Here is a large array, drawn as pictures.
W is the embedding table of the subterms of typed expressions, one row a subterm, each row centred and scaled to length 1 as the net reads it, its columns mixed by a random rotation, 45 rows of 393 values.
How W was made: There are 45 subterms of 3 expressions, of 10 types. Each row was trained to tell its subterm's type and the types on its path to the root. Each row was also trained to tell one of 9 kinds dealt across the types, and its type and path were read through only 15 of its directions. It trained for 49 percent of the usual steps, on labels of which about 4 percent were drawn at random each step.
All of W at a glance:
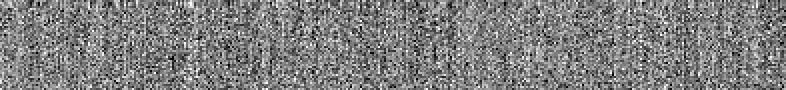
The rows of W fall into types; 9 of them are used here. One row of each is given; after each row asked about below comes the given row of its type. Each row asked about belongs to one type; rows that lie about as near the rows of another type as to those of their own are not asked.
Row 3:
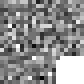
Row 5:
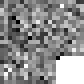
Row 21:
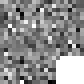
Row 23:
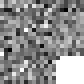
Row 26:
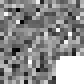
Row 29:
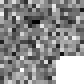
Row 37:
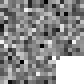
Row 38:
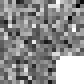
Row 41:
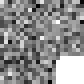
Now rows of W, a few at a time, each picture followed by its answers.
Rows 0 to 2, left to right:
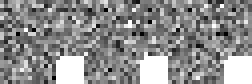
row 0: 23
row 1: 21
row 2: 21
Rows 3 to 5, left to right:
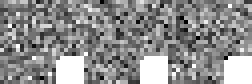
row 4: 38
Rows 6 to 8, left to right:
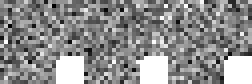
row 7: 5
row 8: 23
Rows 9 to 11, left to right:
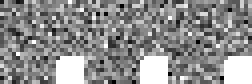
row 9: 38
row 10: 38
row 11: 23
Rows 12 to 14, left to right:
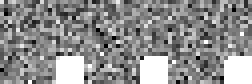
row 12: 37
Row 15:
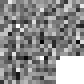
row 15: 3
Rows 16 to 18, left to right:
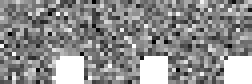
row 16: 5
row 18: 21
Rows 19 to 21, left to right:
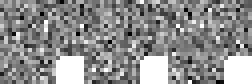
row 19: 29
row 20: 37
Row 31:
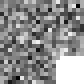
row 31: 3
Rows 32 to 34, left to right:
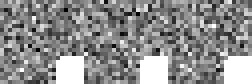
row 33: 29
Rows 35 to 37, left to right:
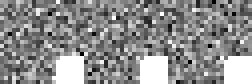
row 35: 5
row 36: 21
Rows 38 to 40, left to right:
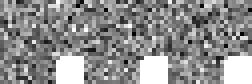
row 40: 29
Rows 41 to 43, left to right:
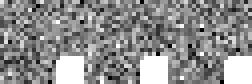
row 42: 26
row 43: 23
